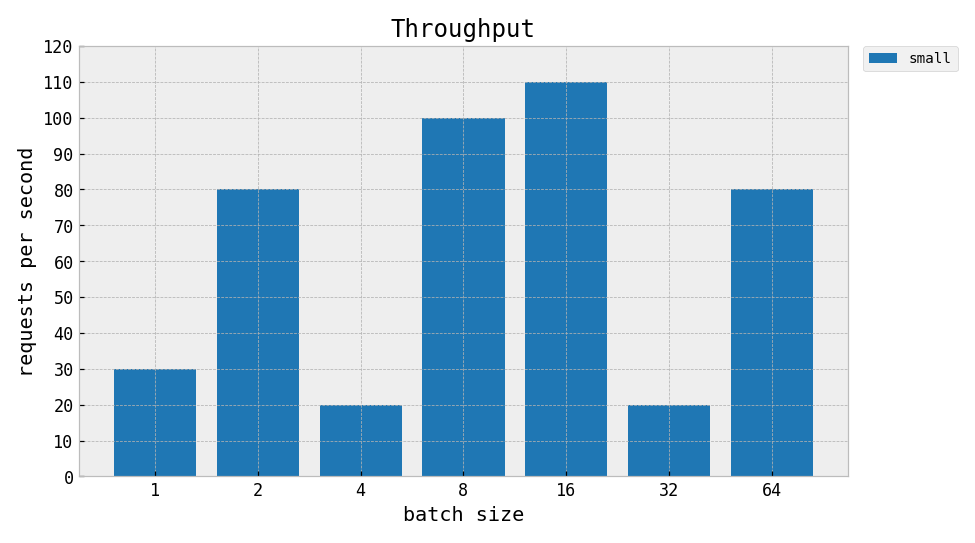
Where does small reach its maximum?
16
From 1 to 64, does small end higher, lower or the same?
higher
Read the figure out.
Title: Throughput
x-axis: batch size, ticks 1 2 4 8 16 32 64
y-axis: requests per second, ticks 0 10 20 30 40 50 60 70 80 90 100 110 120
Legend: small
Values:
small: 30 80 20 100 110 20 80
